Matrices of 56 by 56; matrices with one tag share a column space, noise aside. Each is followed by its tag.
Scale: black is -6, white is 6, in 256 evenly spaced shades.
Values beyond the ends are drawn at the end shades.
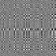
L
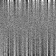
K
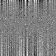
K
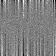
K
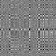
L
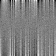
K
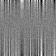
K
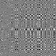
L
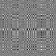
L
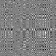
L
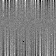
K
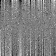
K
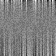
K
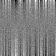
K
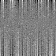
K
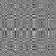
L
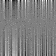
K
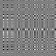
L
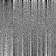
K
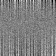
K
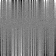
K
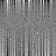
K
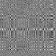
L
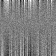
K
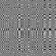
L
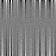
K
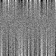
K
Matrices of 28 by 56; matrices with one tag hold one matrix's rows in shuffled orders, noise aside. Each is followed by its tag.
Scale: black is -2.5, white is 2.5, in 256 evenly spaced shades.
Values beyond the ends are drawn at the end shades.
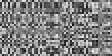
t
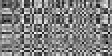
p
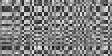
p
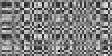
p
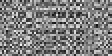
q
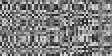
t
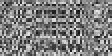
q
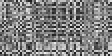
q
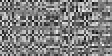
t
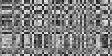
p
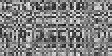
q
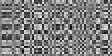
p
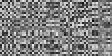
t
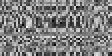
q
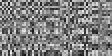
t
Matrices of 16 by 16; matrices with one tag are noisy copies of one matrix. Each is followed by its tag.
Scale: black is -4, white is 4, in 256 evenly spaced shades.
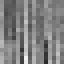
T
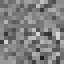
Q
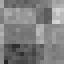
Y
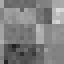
Y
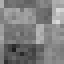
Y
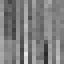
T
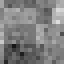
Y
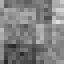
Y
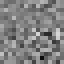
Q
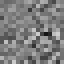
Q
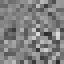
Q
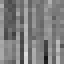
T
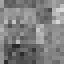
Y
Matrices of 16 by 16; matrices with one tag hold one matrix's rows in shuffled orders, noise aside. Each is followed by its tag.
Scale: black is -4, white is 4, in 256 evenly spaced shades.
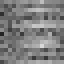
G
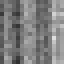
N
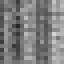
N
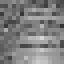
G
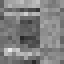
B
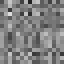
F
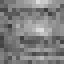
G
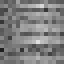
G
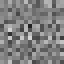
F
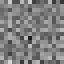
F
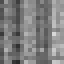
N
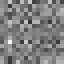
F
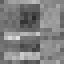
B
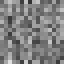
F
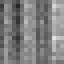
N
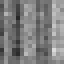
N
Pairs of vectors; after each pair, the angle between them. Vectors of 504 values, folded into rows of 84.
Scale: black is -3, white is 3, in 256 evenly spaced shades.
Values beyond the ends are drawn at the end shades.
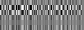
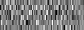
partly aligned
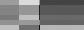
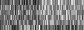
partly opposed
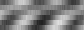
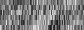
partly opposed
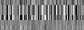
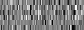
partly opposed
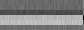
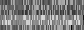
partly aligned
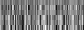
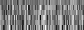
nearly parallel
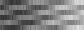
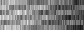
nearly opposite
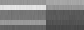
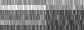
nearly parallel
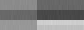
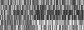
partly aligned
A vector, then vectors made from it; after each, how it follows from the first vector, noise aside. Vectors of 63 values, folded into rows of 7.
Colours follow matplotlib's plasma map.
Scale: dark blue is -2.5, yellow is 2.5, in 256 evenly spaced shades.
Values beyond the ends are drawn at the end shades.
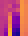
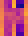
wrapped around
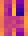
wrapped around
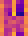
wrapped around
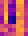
wrapped around
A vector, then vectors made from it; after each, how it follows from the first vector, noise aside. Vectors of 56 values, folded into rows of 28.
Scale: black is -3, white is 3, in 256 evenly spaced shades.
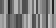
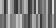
negated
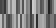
wrapped around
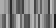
wrapped around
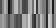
copied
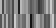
wrapped around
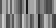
wrapped around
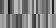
copied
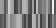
negated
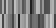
wrapped around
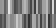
negated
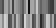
wrapped around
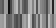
copied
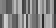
wrapped around
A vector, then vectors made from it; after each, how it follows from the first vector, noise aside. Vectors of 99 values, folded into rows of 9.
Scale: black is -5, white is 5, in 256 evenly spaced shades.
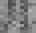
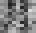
scaled up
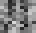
scaled up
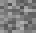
sign-scrambled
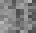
wrapped around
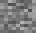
sign-scrambled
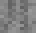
shrunk
